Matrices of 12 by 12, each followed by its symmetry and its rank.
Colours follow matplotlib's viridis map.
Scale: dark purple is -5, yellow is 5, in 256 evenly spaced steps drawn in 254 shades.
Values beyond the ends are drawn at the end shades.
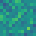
symmetric, full rank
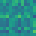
neither, rank two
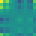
symmetric, rank one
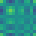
symmetric, rank one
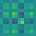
symmetric, rank one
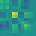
symmetric, rank two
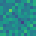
symmetric, full rank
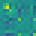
symmetric, rank two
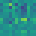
neither, rank two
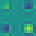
symmetric, rank one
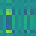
neither, rank one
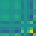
symmetric, rank one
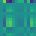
neither, rank one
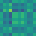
symmetric, rank one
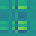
neither, rank one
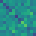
symmetric, full rank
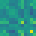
symmetric, rank two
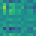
neither, rank two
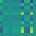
neither, rank one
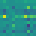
neither, rank two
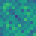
symmetric, full rank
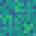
symmetric, full rank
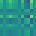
neither, rank one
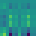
neither, rank one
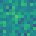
symmetric, full rank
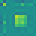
symmetric, rank two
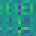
neither, rank two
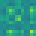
symmetric, rank two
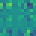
neither, rank two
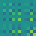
symmetric, rank two
